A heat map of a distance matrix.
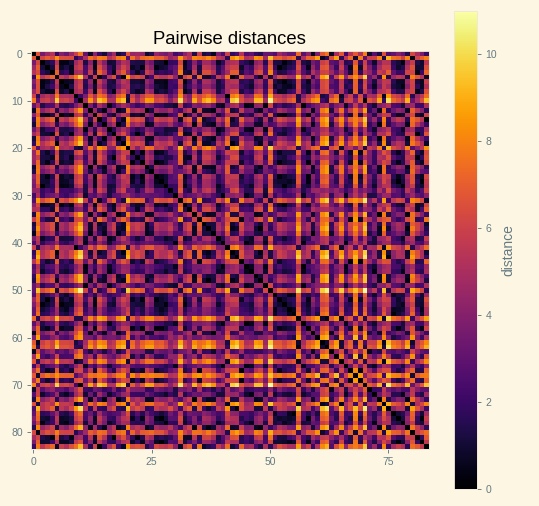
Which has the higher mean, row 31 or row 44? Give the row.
31
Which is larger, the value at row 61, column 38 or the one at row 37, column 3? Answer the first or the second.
the first
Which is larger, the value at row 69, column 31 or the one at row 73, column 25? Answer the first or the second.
the first
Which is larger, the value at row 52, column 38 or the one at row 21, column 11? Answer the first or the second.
the first
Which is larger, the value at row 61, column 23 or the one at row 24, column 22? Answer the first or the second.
the first
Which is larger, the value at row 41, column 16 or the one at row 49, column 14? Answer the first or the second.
the second
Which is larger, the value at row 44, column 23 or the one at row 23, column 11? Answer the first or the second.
the second
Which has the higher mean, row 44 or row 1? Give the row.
1
